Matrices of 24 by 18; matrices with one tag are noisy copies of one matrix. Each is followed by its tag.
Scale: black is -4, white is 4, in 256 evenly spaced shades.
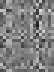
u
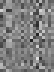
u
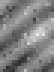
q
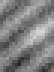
q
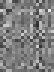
u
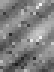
q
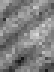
q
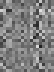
u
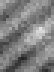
q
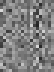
u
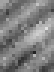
q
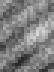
q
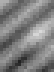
q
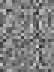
u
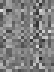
u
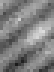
q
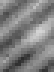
q
